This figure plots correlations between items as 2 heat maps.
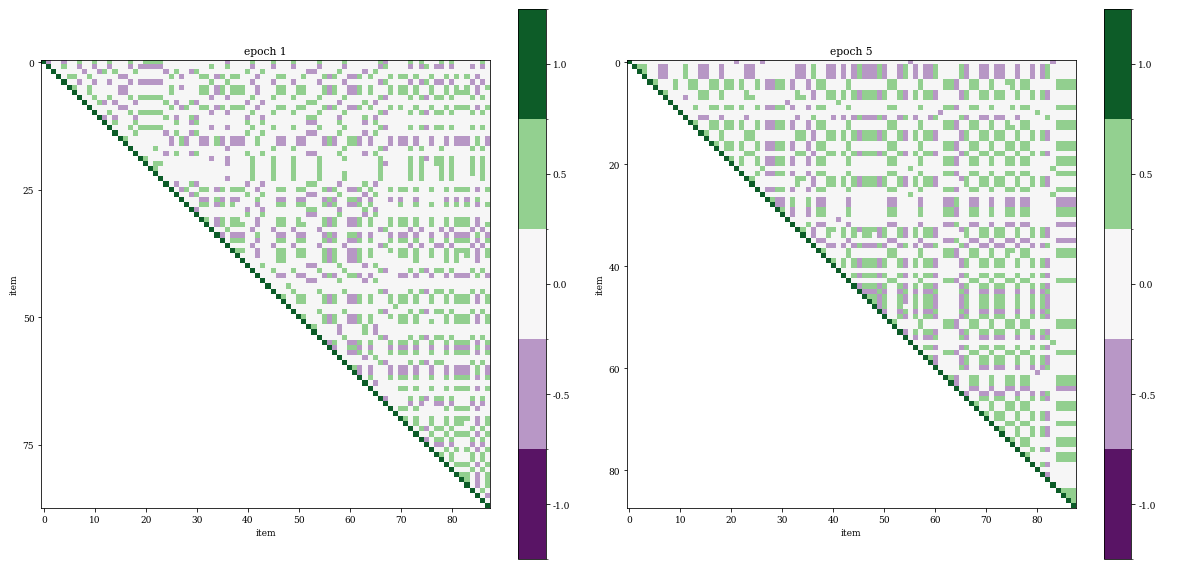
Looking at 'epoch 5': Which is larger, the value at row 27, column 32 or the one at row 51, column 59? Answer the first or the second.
the first
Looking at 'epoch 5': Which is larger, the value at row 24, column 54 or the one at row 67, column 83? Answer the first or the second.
the second
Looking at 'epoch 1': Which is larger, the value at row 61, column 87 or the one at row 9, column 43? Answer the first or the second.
the second
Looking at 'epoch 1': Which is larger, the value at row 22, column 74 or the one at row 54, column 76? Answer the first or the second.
the first
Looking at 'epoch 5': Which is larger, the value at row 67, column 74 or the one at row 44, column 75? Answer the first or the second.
the first
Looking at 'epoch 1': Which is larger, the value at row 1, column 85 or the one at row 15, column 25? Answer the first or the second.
the first
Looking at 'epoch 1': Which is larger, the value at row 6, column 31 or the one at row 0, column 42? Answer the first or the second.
the first
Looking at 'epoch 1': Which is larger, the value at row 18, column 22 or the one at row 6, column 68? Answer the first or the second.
the second
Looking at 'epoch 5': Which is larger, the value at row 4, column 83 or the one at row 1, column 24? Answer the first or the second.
the first
